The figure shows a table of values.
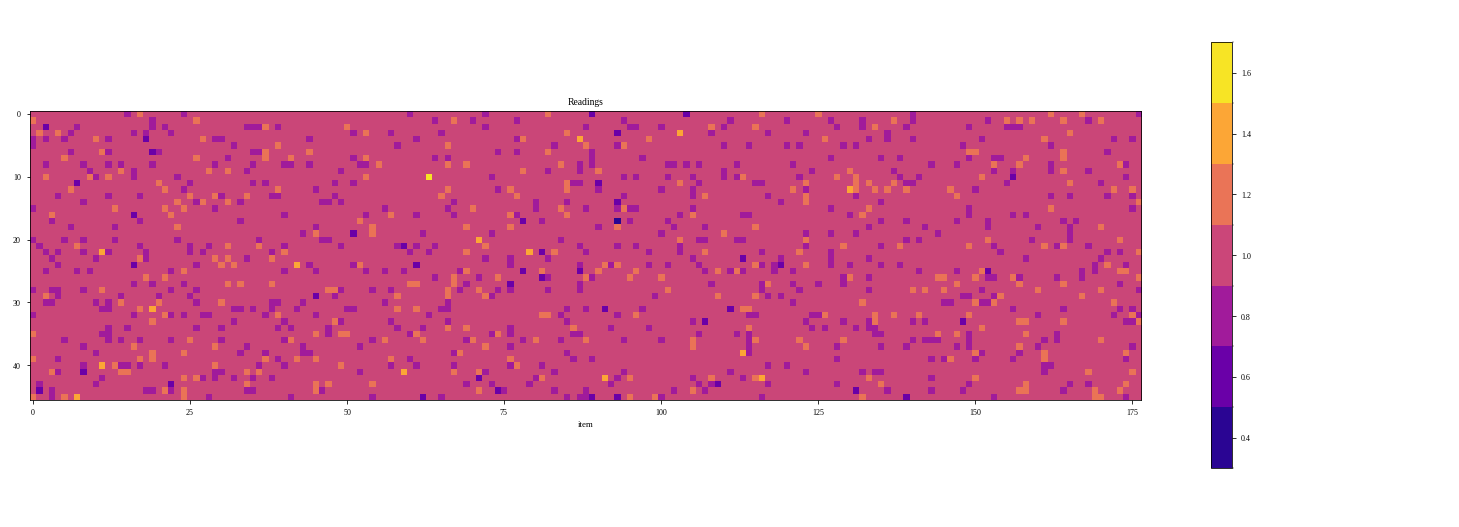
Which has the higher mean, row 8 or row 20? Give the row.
20
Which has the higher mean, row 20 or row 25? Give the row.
20
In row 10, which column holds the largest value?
63
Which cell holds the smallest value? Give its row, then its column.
17, 93
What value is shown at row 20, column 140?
1.0
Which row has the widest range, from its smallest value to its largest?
10
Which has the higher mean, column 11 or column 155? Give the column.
11
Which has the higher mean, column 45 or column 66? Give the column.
66
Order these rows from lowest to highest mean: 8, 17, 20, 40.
8, 17, 20, 40
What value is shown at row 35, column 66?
1.0
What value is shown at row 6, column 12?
0.8
